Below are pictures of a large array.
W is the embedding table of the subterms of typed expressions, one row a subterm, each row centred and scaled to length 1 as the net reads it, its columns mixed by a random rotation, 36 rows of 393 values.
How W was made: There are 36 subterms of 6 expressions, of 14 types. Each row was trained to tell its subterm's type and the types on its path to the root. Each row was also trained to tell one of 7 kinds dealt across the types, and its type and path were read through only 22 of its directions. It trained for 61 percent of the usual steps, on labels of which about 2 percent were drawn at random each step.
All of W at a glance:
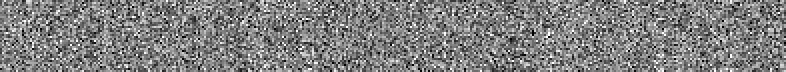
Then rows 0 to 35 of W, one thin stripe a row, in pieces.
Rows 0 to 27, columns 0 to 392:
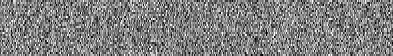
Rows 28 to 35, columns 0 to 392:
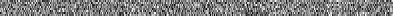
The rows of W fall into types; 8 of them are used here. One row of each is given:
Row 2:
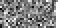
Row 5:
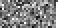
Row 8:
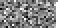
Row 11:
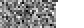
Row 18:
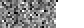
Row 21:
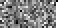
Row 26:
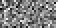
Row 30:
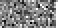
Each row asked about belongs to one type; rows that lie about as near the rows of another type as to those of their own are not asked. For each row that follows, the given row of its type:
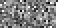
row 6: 21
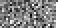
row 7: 26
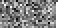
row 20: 26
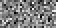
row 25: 18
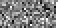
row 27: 5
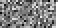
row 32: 8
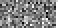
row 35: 5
